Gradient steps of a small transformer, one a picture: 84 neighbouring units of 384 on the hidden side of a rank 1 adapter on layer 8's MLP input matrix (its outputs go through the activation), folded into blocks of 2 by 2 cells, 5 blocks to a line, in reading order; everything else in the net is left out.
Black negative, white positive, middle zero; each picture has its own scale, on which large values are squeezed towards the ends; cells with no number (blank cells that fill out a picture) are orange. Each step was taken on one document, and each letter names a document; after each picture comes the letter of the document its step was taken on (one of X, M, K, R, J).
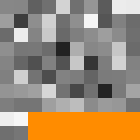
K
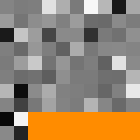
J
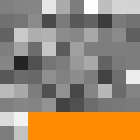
K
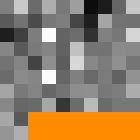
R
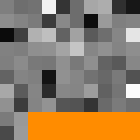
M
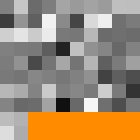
R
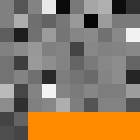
M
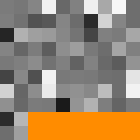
J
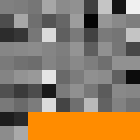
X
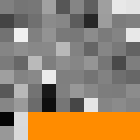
X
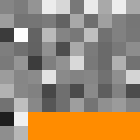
K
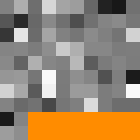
X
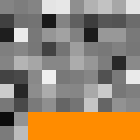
K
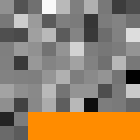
M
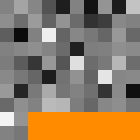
R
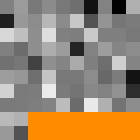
J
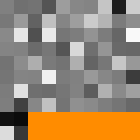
X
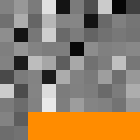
M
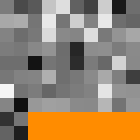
J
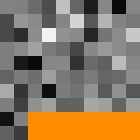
J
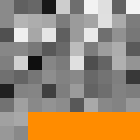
K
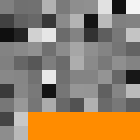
X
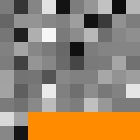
M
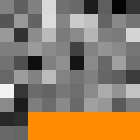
J
